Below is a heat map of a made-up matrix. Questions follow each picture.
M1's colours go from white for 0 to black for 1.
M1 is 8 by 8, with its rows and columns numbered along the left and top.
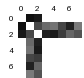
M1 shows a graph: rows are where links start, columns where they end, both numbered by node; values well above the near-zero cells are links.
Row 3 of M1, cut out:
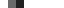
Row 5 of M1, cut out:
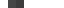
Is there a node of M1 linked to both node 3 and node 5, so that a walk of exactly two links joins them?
yes
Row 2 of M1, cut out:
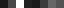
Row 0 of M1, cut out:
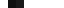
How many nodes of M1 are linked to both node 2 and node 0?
1
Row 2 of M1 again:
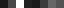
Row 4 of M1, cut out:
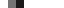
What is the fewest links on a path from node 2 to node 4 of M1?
1
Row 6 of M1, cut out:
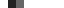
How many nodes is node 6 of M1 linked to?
2
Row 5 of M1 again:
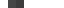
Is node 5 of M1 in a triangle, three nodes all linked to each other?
yes
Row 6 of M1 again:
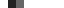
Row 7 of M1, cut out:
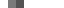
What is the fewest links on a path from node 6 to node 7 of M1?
2
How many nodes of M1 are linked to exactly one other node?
0
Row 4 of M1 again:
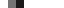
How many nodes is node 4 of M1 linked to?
2
